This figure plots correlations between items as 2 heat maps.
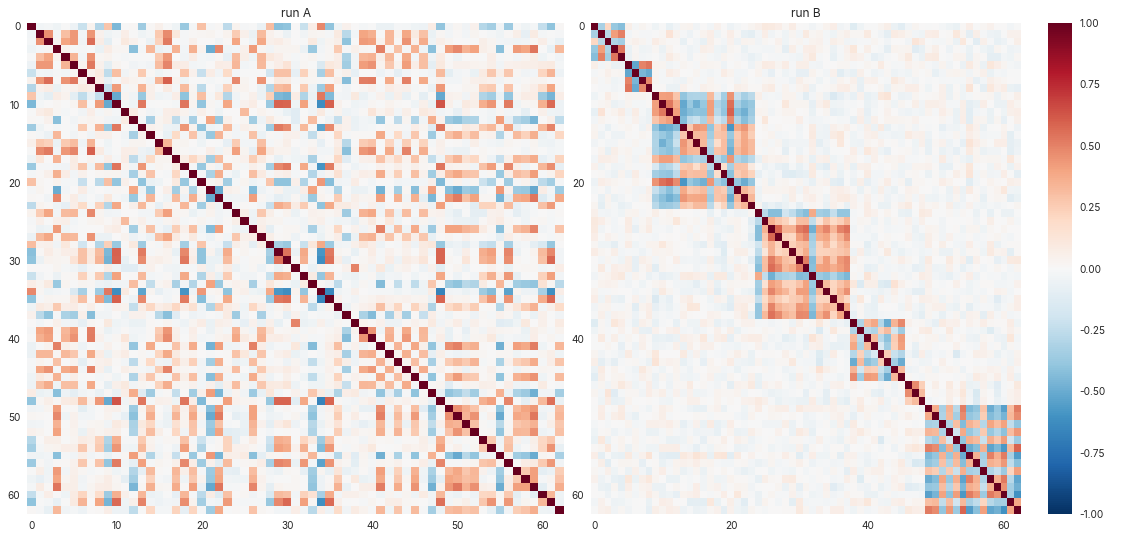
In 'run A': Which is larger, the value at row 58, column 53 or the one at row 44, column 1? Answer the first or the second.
the second
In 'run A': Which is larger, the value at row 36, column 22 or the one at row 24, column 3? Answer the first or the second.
the first
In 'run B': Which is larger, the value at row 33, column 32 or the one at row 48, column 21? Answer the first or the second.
the second
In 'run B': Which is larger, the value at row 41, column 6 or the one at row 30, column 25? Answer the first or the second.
the second
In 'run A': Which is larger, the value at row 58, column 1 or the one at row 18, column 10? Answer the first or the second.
the second
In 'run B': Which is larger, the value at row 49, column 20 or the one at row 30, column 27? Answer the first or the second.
the second
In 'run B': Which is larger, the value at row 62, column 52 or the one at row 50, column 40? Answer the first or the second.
the first
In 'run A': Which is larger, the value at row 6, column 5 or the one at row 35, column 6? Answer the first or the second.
the second
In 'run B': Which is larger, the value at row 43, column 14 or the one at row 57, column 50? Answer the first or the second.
the second
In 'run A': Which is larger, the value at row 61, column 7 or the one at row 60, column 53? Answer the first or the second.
the second
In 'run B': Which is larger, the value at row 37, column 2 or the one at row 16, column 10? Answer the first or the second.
the first
